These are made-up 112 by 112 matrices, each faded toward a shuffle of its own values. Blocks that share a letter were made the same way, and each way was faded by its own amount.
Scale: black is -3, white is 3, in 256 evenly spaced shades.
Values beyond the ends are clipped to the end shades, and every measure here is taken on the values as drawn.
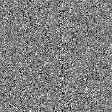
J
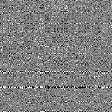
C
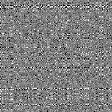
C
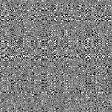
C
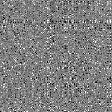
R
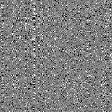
R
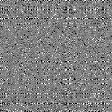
C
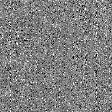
J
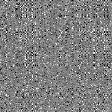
R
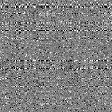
C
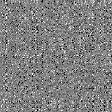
R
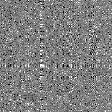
R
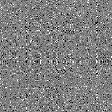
R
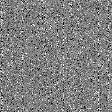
J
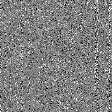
J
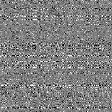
C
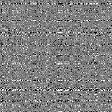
C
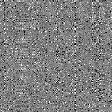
R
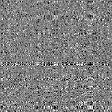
C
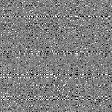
C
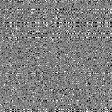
C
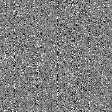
J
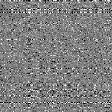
C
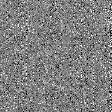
J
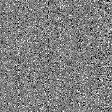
J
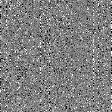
J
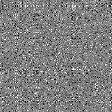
R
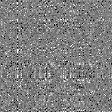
R
